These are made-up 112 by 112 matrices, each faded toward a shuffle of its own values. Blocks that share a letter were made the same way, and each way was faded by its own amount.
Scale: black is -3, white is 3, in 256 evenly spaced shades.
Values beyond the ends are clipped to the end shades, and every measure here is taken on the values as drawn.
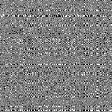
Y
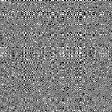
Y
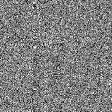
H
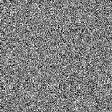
H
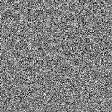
H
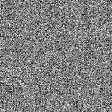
H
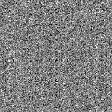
H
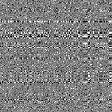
Y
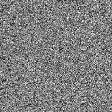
H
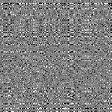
Y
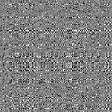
Y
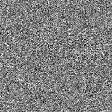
H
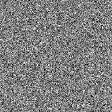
H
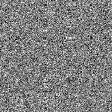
H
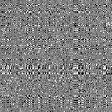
Y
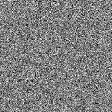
H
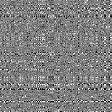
Y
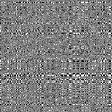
Y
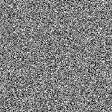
H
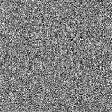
H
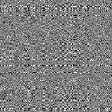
Y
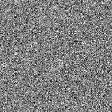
H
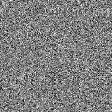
H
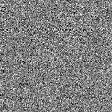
H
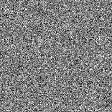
H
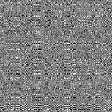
Y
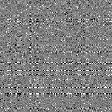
Y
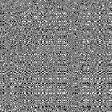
Y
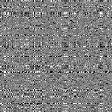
Y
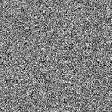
H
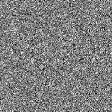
H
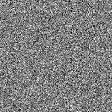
H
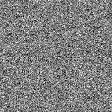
H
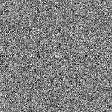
H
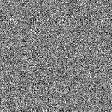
H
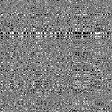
Y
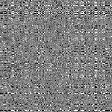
Y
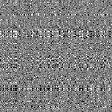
Y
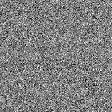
H
